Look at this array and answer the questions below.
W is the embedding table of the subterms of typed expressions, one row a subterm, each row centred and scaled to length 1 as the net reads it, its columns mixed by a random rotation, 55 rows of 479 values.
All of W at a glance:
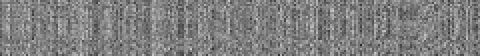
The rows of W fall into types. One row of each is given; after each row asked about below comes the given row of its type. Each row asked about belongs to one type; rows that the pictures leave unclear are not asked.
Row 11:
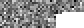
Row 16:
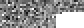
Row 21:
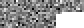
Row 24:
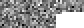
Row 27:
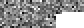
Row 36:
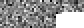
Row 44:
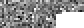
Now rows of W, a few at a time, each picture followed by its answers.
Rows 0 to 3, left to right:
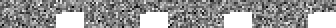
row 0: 24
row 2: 16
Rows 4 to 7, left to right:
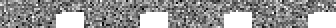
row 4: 44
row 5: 21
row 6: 16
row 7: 27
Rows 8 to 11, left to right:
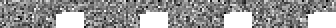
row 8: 44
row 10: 36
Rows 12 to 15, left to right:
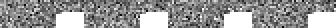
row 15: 36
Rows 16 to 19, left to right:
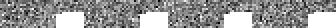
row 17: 11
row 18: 44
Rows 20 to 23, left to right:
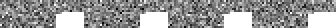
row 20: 24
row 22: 24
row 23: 21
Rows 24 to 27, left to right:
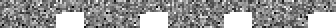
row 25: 27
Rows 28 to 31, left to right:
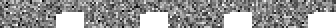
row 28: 27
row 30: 24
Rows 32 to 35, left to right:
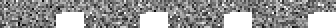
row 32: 21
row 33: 24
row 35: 27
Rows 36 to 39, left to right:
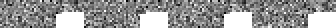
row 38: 36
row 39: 36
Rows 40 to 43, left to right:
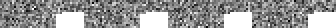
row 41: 16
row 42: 11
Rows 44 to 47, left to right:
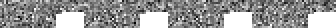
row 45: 44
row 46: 44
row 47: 36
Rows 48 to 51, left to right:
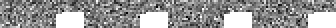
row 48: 36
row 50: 44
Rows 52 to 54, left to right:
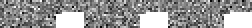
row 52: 27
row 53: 24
